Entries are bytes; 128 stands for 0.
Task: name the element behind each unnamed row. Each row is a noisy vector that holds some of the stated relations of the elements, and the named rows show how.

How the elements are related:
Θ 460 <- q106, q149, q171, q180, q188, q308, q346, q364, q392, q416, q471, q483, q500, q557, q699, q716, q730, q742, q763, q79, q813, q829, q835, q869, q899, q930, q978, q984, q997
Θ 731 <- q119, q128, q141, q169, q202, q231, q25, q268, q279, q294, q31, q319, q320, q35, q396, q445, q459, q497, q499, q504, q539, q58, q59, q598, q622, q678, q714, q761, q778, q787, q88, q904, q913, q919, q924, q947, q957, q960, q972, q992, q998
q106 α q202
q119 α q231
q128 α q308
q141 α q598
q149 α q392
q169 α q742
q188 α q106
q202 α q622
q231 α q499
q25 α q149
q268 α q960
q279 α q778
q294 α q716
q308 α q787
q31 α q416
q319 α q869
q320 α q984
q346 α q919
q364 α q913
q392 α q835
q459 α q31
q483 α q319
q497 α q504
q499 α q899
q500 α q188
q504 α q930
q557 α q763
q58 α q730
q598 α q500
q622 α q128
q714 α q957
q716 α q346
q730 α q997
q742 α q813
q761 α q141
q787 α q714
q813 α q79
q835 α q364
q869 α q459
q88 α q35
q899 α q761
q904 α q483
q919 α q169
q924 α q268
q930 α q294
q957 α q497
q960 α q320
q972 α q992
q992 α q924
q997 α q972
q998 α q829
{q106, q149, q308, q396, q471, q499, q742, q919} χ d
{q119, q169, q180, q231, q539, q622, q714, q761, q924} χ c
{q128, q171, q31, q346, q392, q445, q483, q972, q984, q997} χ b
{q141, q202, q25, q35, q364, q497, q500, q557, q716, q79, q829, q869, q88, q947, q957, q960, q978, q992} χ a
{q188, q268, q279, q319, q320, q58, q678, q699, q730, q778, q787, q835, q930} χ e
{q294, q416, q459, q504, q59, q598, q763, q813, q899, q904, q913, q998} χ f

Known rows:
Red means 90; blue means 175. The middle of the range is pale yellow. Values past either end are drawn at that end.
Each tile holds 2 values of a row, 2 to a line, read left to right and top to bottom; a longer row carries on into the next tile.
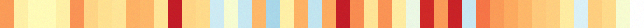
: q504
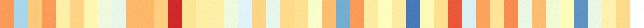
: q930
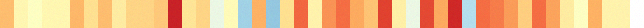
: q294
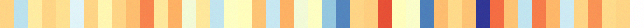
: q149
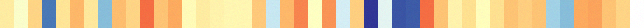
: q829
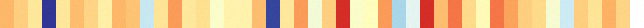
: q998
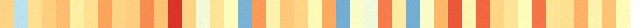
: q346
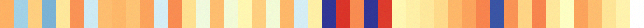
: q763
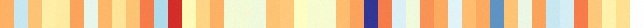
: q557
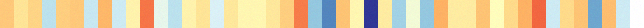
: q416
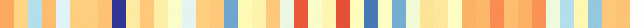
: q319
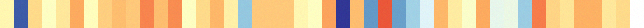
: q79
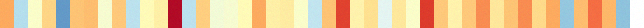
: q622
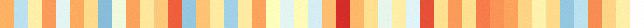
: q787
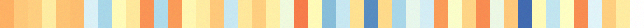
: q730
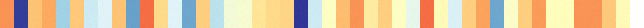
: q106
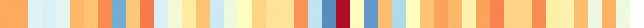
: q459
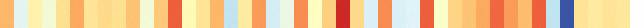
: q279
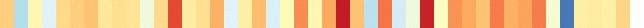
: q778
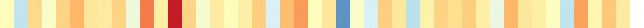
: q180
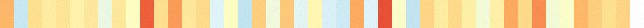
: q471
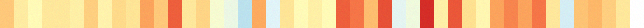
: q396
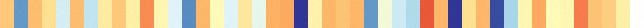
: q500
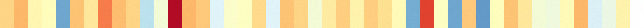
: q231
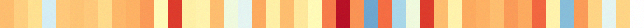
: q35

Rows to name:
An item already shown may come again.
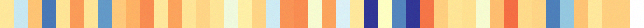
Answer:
q829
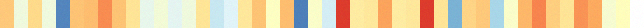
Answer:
q598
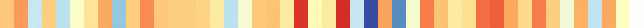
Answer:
q31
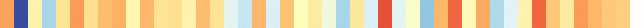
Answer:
q813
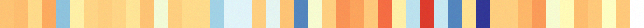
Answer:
q499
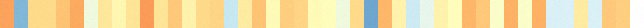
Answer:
q699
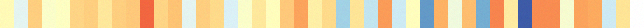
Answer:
q364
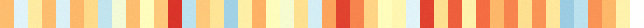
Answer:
q787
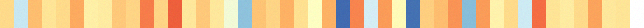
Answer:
q716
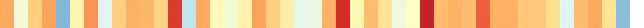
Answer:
q128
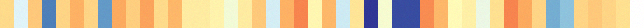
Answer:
q829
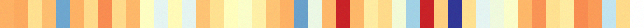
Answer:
q141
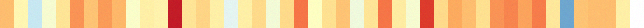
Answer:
q539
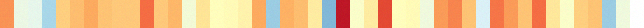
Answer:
q913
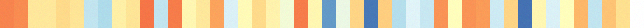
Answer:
q730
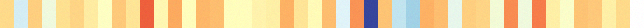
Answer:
q978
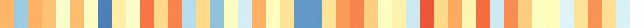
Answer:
q308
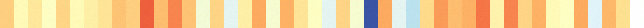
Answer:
q171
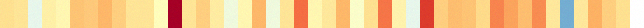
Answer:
q539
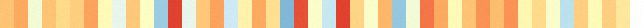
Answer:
q58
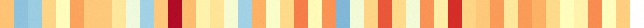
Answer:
q169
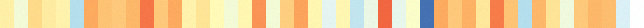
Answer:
q392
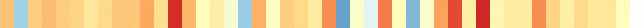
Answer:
q346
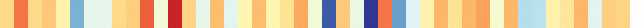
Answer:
q997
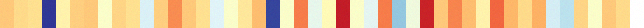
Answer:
q998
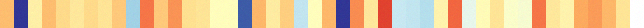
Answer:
q742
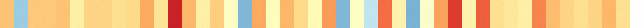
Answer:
q346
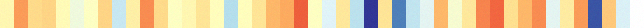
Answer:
q483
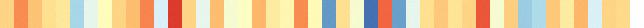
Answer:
q997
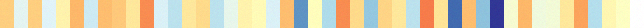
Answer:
q899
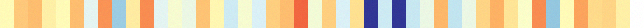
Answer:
q869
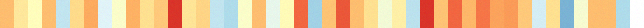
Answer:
q714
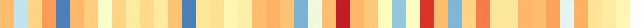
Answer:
q202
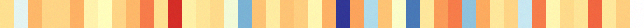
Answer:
q716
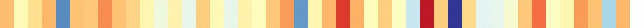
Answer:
q141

